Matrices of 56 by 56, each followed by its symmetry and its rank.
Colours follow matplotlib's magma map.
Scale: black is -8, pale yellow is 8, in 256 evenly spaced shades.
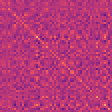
symmetric, rank five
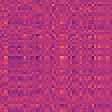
neither, rank three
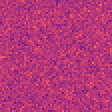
antisymmetric, full rank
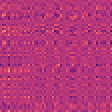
neither, rank three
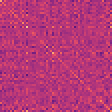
symmetric, rank five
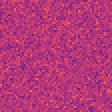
antisymmetric, full rank
